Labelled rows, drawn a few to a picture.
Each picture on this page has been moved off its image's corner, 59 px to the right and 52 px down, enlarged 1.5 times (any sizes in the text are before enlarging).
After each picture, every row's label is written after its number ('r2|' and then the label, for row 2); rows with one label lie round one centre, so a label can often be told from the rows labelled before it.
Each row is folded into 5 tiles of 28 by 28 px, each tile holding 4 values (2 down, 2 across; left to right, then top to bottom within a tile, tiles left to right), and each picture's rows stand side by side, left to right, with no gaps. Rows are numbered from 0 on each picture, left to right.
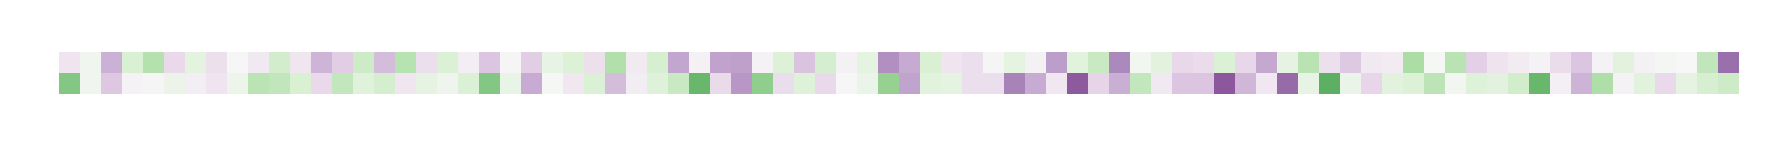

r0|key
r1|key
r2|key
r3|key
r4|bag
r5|bag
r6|key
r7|key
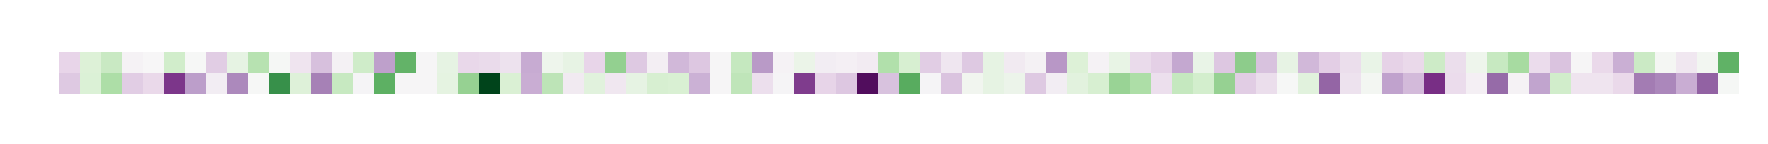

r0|bag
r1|key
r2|key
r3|bag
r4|key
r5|key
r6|bag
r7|bag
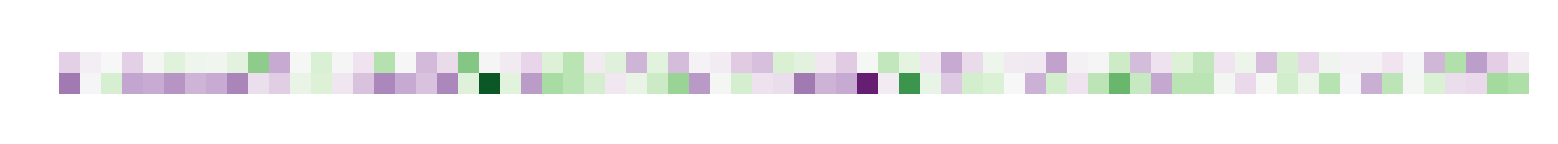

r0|bag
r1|bag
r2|key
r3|bag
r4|key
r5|key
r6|key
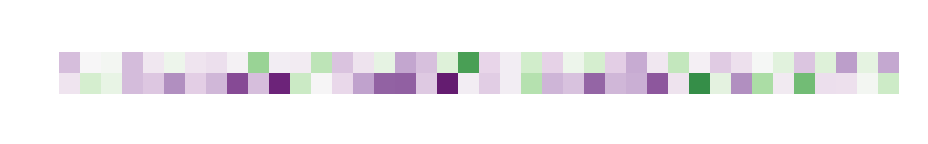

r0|bag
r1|bag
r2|bag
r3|key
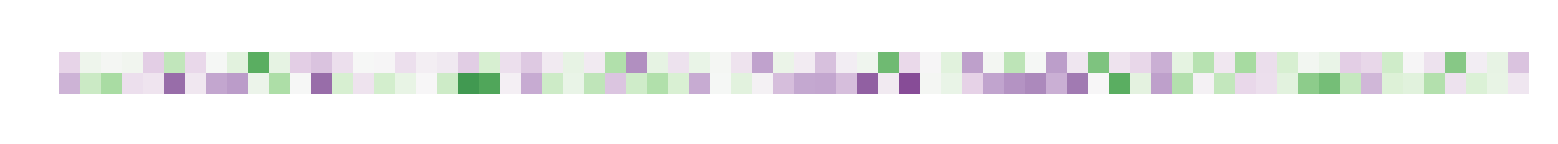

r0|bag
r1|key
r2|key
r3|bag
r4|bag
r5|key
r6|key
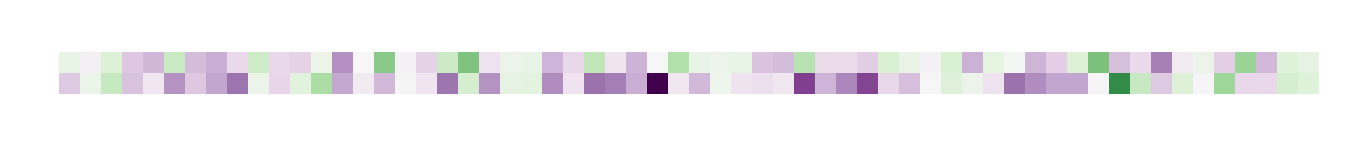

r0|bag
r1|bag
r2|bag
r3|bag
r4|bag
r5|key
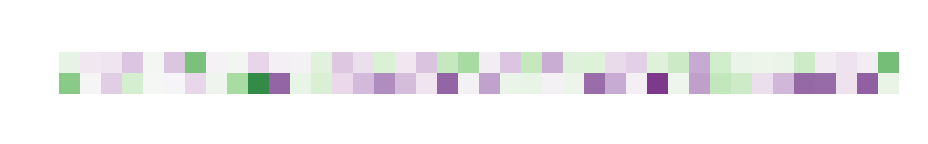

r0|key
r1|bag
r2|bag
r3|bag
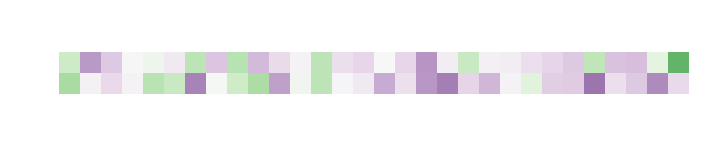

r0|key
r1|bag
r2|bag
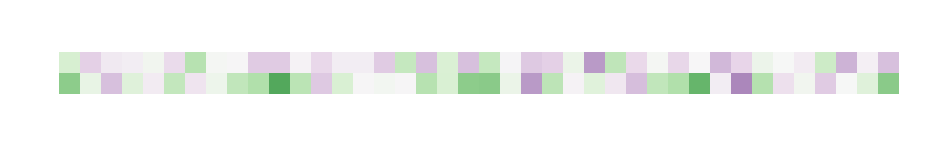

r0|key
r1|key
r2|key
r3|key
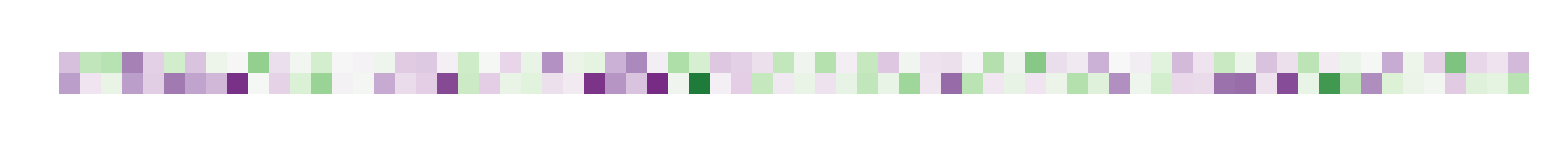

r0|bag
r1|bag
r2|bag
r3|key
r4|key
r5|bag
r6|key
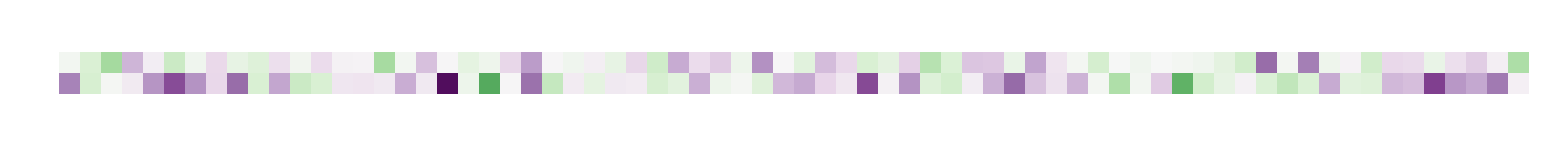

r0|bag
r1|bag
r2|key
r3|bag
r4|bag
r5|key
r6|bag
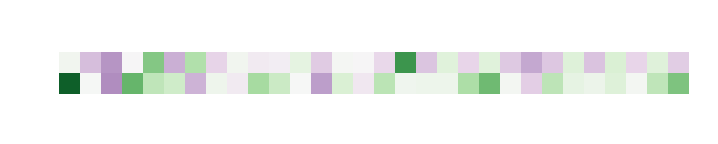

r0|key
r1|key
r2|key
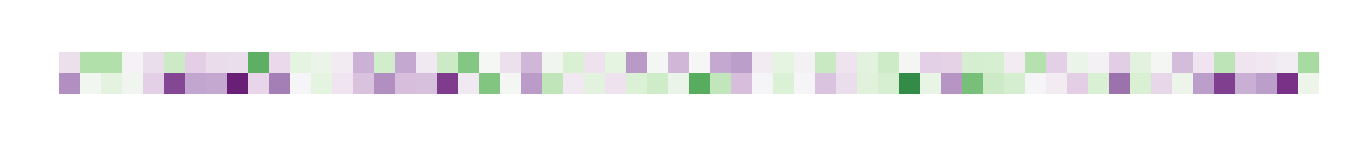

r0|bag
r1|bag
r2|key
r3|key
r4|key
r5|bag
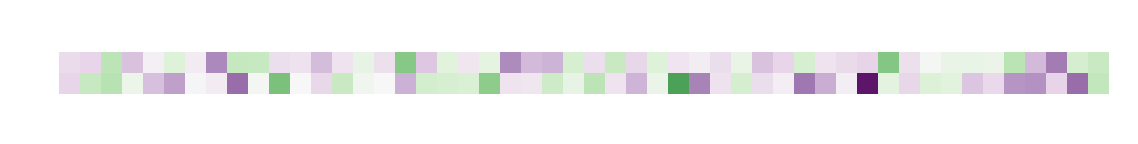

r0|bag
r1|key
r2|key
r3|bag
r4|bag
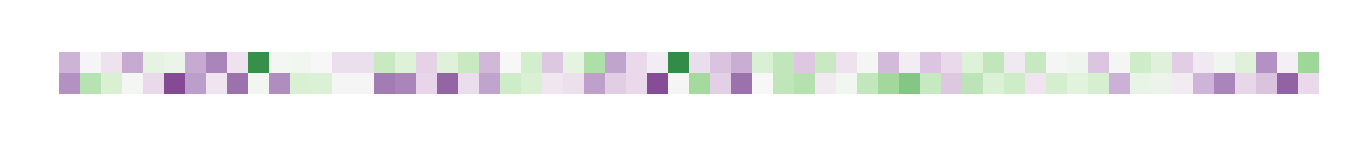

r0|bag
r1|bag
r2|bag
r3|key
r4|key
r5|bag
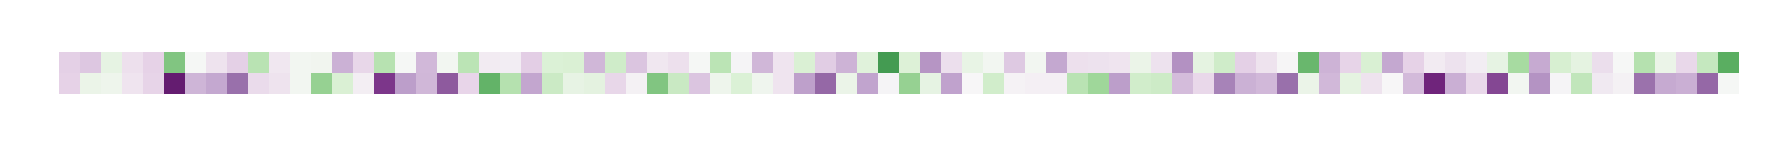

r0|bag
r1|bag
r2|key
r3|bag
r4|key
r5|bag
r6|bag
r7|bag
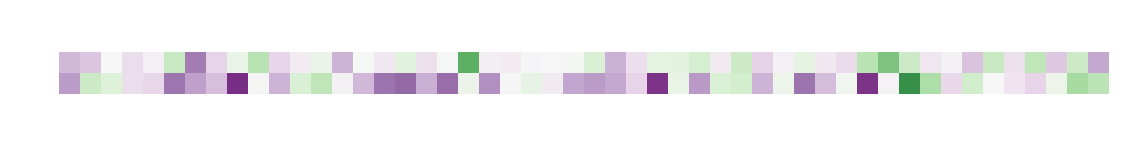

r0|bag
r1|bag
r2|bag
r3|bag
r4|key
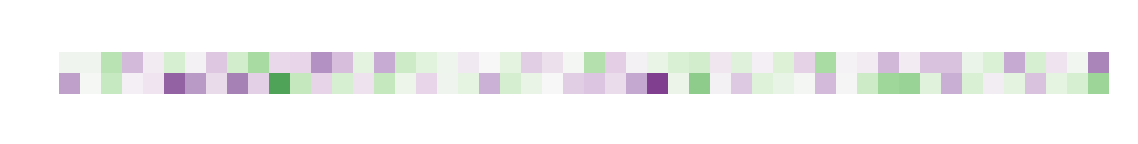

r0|bag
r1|key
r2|bag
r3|key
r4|key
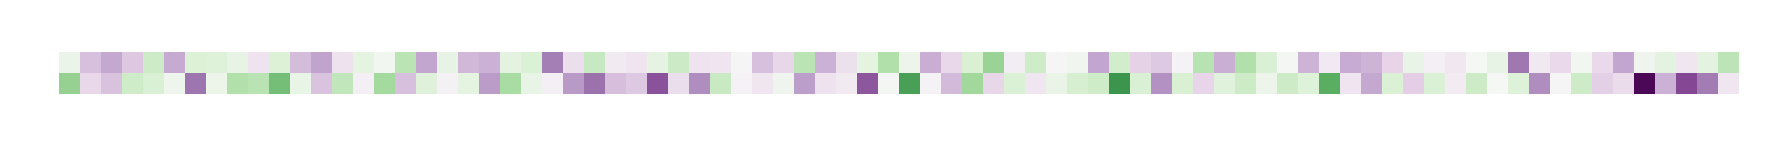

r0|key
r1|key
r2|bag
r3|bag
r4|key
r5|key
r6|key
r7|bag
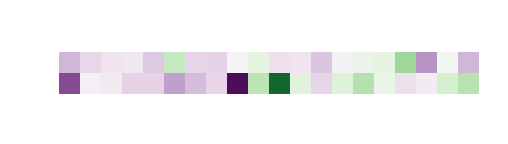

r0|bag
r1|key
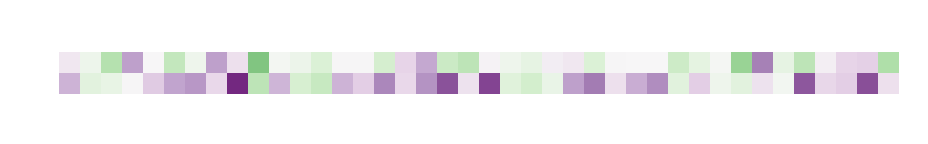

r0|bag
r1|bag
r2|bag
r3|bag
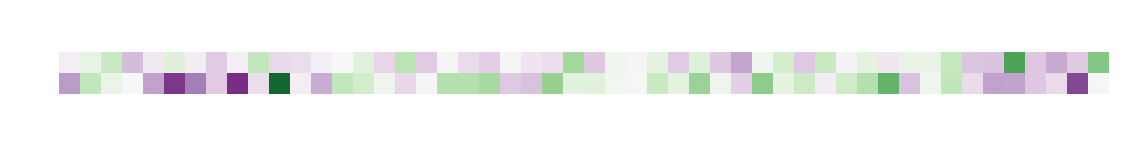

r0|bag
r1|key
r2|key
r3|key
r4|bag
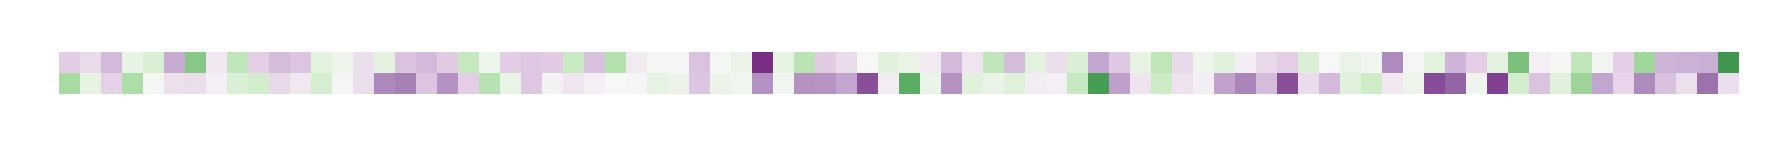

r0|key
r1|bag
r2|key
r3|bag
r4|key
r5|bag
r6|bag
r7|bag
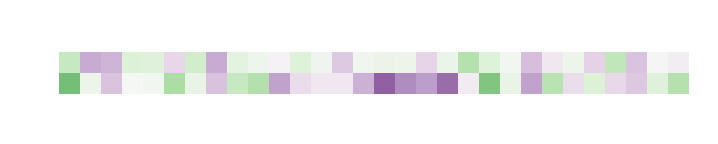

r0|key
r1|bag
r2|key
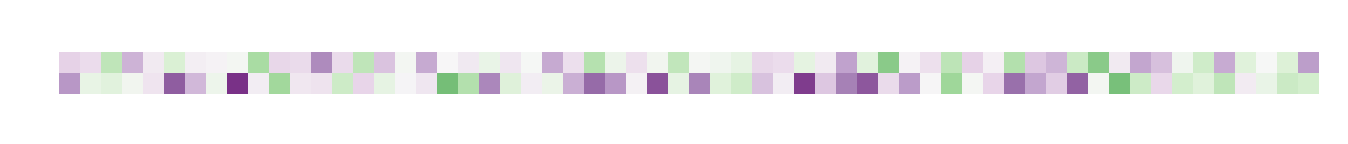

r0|bag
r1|key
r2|bag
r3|bag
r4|bag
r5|key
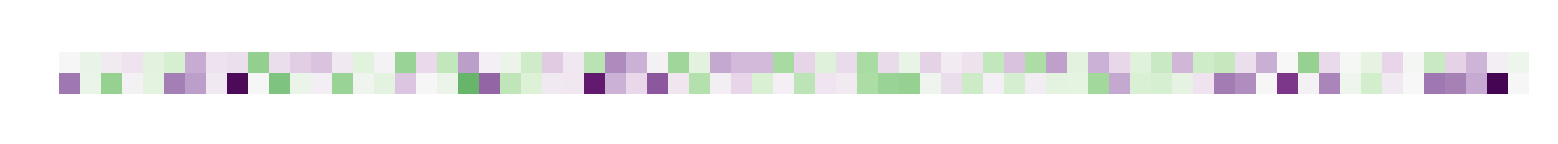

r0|bag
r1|key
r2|bag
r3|key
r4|key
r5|bag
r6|bag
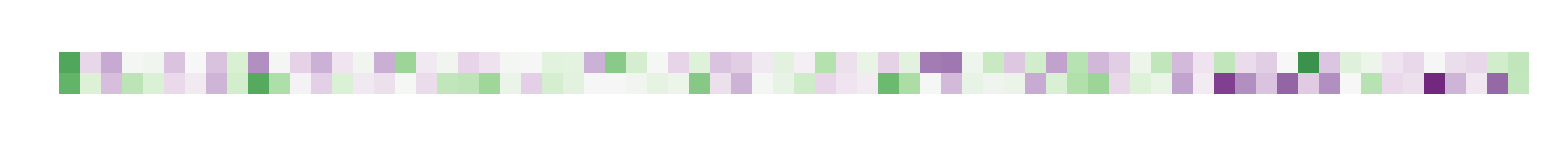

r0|key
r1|key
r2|key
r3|key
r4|key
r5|bag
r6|bag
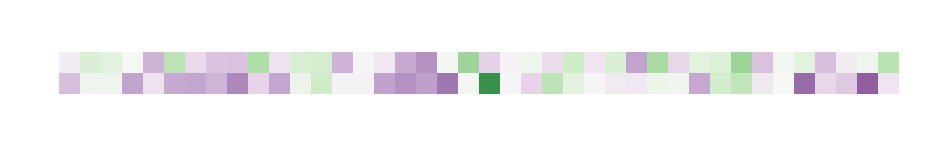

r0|bag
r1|bag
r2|key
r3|bag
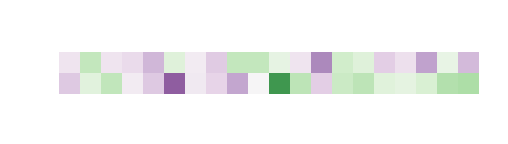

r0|bag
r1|key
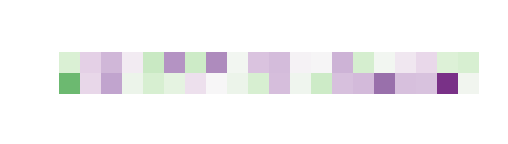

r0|key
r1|bag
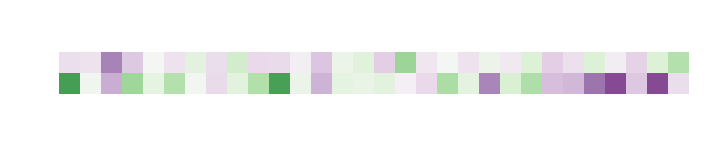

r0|key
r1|key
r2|bag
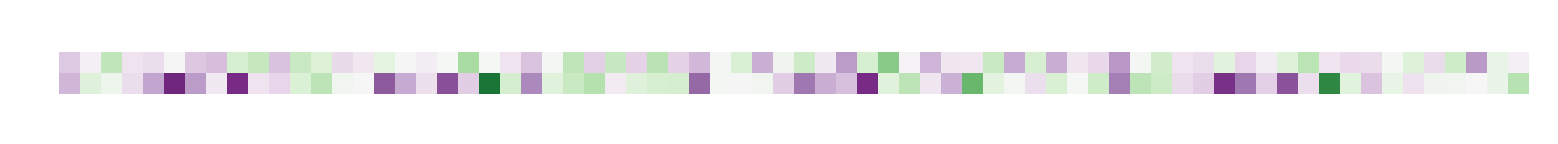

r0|bag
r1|bag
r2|key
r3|bag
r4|key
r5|bag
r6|key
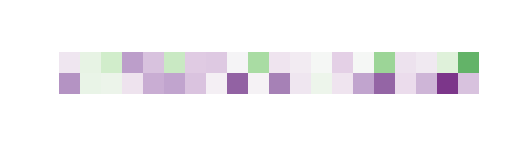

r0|bag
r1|bag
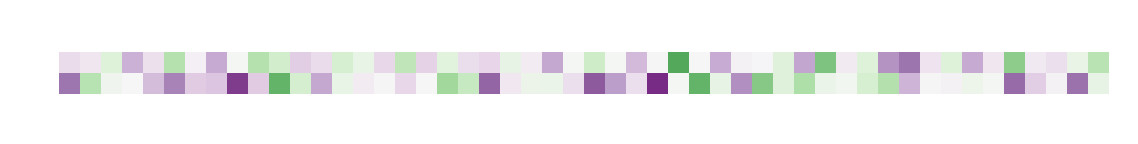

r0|bag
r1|key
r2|bag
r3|key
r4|bag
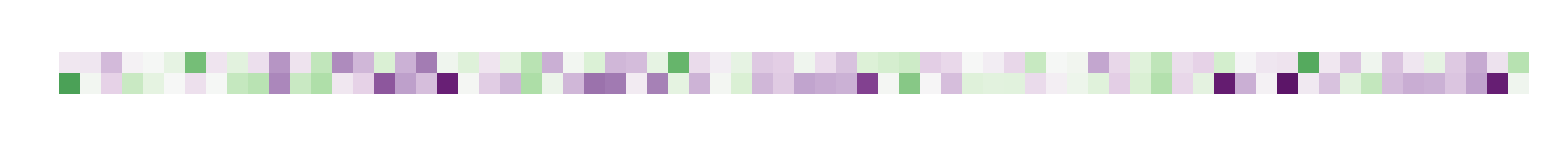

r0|key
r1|bag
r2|bag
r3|bag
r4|key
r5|bag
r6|bag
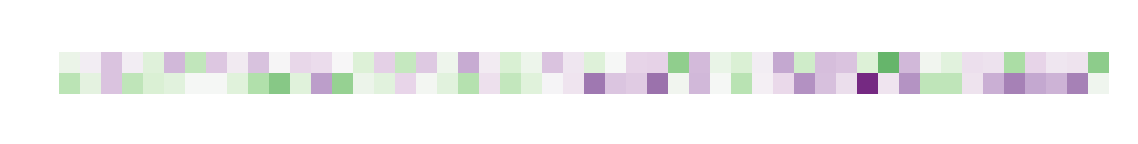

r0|key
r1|key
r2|bag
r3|bag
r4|bag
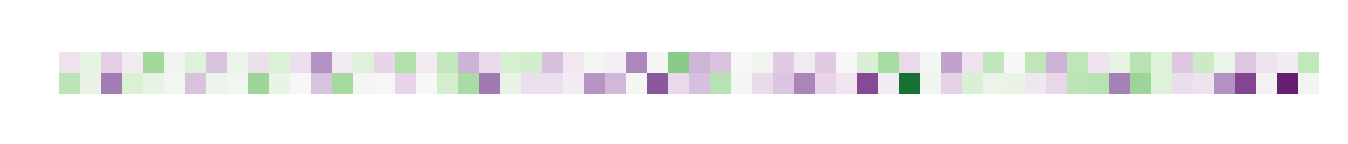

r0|key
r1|key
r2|bag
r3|bag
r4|key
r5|bag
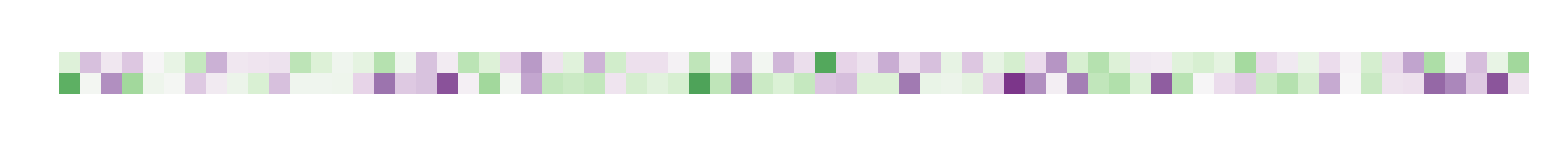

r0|key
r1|bag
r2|key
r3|key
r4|bag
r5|key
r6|bag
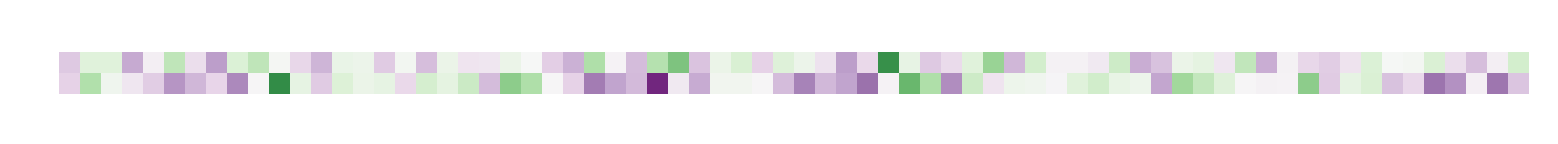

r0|bag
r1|key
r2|bag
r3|bag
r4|key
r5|key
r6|bag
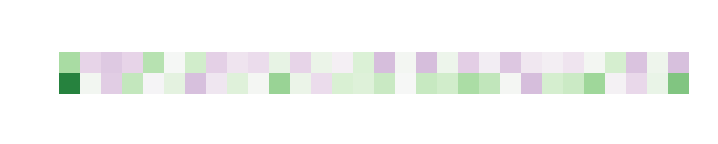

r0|key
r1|key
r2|key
